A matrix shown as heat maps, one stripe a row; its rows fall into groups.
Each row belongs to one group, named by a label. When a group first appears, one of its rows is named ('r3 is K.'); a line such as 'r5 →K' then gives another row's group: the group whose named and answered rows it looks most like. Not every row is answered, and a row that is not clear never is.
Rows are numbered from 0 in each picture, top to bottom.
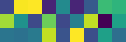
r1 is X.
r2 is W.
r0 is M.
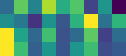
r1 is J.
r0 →W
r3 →X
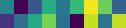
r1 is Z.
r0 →J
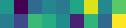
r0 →J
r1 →Z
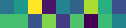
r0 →M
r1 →W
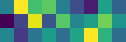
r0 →W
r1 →M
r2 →J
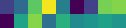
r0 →Z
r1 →M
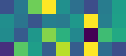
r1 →J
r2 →W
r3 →M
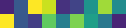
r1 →X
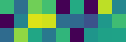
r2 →M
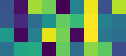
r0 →Z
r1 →J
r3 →M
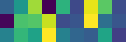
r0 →M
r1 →Z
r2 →W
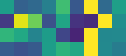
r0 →J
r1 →M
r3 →J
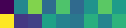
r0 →M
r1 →X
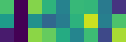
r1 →J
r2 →Z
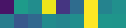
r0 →Z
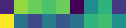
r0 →M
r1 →X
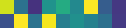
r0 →X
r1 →W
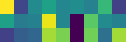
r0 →X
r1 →Z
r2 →Z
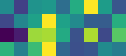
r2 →Z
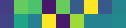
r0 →M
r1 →W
